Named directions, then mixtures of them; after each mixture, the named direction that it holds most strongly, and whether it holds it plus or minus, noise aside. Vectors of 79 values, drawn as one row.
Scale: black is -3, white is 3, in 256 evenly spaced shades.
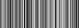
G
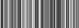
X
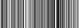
G, minus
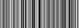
G, minus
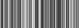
X, plus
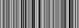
X, minus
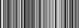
X, minus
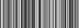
X, minus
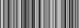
X, minus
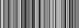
X, minus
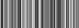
X, plus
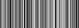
G, plus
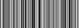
X, minus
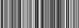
X, plus
